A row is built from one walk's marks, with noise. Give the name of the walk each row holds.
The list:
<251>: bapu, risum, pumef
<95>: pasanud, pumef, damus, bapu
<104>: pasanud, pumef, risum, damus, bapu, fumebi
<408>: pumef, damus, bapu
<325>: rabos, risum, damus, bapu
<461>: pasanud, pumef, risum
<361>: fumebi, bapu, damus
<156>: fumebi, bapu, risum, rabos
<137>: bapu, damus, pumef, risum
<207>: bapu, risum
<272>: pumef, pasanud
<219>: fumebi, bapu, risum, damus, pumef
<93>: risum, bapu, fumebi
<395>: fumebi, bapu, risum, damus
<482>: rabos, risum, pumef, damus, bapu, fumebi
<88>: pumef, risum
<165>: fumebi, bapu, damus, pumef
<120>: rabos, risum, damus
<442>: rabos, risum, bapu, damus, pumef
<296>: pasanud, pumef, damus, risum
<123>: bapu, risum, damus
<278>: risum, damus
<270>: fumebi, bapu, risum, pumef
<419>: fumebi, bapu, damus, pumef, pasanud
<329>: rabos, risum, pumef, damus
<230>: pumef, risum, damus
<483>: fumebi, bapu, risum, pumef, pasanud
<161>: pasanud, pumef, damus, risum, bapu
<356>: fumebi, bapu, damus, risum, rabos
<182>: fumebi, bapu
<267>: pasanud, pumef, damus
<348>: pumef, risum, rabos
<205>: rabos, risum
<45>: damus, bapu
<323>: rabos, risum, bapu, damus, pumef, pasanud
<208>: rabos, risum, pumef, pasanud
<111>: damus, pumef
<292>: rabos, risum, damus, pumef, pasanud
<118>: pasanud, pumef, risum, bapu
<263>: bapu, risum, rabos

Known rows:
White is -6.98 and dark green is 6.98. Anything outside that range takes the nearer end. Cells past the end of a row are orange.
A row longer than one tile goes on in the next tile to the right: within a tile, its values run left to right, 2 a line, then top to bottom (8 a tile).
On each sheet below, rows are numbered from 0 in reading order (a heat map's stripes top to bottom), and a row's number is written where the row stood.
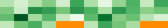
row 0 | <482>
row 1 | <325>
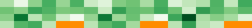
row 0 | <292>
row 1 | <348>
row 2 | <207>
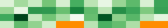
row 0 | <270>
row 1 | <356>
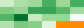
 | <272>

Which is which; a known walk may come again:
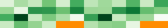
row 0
<270>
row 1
<419>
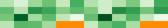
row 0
<442>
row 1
<482>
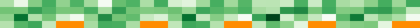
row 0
<292>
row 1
<120>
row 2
<208>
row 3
<104>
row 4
<267>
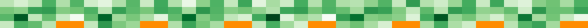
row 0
<323>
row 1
<263>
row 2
<325>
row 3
<118>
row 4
<45>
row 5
<123>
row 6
<348>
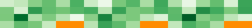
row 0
<88>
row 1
<205>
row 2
<356>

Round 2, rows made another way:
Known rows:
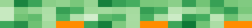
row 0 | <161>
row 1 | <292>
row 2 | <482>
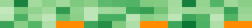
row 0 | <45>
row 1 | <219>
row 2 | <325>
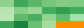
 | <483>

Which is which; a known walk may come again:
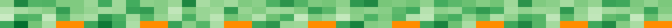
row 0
<442>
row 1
<156>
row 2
<45>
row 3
<230>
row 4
<461>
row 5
<483>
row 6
<123>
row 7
<137>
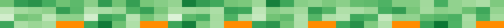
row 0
<111>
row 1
<482>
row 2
<292>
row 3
<161>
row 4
<219>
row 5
<207>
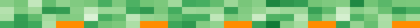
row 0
<182>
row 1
<165>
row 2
<278>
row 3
<329>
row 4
<419>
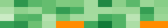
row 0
<104>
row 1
<325>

